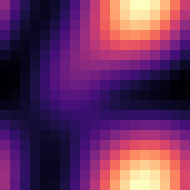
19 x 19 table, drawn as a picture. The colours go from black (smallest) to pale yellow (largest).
Lone odd cells: none. Stripes: none. Average level on the scale: 30%. Ninth with the highest average: bottom right.
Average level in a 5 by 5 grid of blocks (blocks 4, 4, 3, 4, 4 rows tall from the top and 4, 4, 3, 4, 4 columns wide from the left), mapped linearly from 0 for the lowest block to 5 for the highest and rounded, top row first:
11354
01221
01100
11122
10254
